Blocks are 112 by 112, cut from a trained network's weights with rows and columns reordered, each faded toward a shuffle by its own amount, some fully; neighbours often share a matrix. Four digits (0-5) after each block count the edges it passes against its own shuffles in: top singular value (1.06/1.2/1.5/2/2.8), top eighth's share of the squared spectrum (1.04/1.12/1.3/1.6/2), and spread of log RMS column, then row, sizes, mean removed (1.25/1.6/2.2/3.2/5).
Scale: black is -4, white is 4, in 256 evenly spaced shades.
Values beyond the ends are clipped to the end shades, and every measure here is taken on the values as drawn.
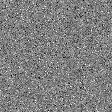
0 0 0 0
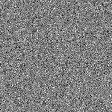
2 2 1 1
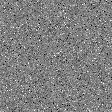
1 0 0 0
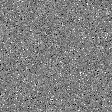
0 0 0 0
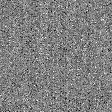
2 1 0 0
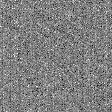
2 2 0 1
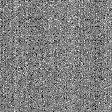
3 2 0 2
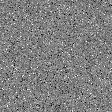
0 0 0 0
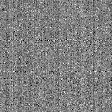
3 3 0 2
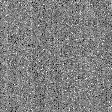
2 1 0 1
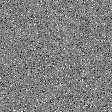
0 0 0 0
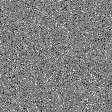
0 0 0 0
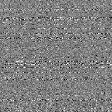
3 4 1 4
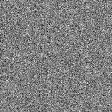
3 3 1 1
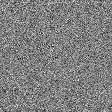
2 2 0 1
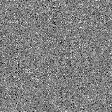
2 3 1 1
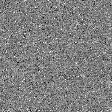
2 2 0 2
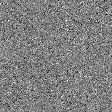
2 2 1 1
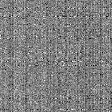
4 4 1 3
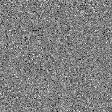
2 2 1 2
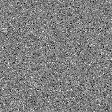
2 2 0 2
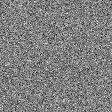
2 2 0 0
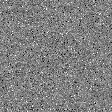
2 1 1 0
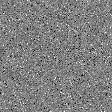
2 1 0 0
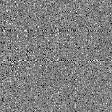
3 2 2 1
